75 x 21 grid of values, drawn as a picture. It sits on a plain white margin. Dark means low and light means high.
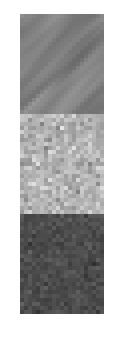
The table splits into 3 rows of 1 panel. Panel 1,1: middling, slanting up to the right, faint in contrast. Panel 2,1: high, fine-grained. Panel 3,1: low, fine-grained, faint in contrast.
